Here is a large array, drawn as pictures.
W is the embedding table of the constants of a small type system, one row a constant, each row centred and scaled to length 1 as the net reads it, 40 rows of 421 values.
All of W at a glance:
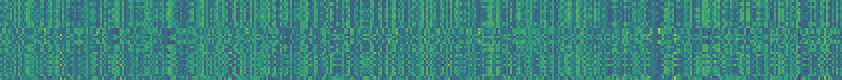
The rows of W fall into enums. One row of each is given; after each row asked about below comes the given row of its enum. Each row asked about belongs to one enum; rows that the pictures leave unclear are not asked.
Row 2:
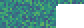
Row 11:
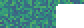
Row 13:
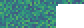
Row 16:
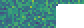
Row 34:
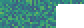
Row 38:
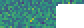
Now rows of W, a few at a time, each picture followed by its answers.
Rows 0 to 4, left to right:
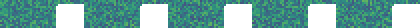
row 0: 11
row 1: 2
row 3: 11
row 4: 34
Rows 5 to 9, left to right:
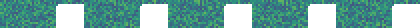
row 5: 13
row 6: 2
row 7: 34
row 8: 34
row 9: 2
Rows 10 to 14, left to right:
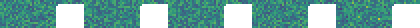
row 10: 13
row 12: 11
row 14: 16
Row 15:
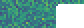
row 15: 16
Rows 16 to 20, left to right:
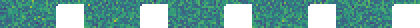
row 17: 38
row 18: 11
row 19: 38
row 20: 16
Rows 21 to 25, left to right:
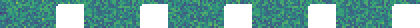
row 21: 16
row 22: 11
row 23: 2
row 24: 11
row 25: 11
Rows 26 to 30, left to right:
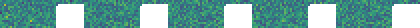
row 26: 38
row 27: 2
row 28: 13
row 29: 38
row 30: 13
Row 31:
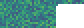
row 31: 13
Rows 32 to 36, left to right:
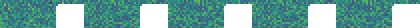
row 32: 38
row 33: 13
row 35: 13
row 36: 34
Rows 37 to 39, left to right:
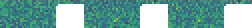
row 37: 11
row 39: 38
